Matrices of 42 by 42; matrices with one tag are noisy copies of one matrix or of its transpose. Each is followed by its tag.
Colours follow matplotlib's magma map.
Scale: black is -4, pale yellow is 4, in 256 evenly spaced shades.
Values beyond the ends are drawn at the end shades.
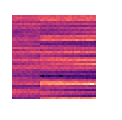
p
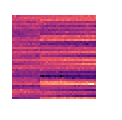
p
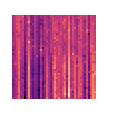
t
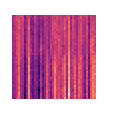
t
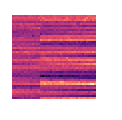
p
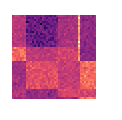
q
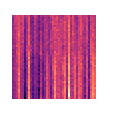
t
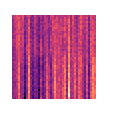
t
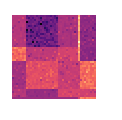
q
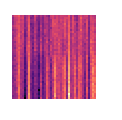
t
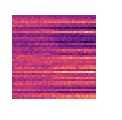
t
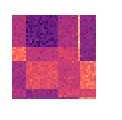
q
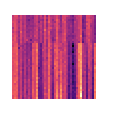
p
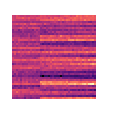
p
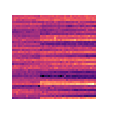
p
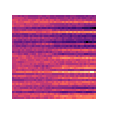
t
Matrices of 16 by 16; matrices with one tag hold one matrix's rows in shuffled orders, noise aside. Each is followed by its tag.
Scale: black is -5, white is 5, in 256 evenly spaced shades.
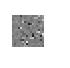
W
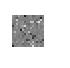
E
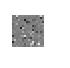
E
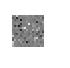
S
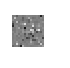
E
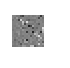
W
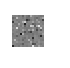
E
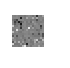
S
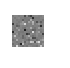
E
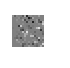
W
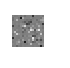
E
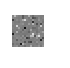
E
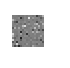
S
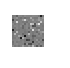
E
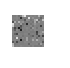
S
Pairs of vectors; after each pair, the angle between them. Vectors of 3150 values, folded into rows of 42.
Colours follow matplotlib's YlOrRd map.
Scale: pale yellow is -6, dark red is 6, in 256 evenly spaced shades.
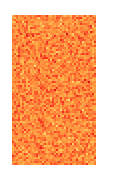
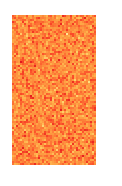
nearly opposite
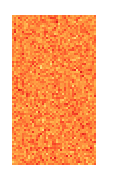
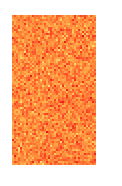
orthogonal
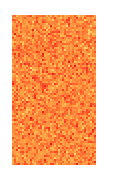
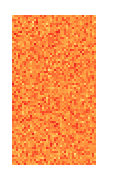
partly aligned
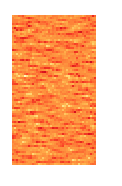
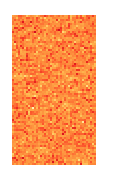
partly aligned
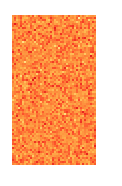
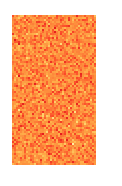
orthogonal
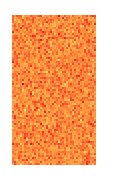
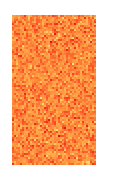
partly opposed
